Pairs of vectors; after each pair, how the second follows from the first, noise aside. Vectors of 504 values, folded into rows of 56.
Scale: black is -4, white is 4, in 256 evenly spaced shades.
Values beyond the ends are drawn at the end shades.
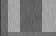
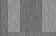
shrunk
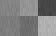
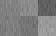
shrunk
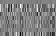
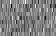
shuffled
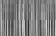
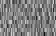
shuffled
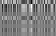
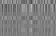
shrunk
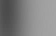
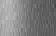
negated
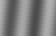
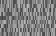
shuffled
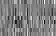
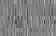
shrunk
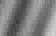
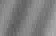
shrunk
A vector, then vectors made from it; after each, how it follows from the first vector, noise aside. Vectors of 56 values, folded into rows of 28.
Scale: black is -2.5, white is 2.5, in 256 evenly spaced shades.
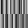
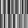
negated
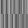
shrunk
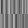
shrunk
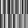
negated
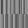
shrunk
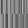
shrunk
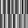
negated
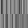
shrunk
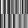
negated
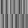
shrunk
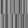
shrunk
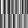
negated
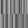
shrunk
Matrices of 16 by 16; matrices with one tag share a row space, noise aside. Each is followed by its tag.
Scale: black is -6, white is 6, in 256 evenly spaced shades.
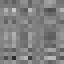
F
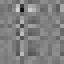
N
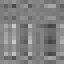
F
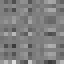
F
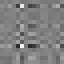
N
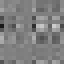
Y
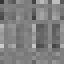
Y
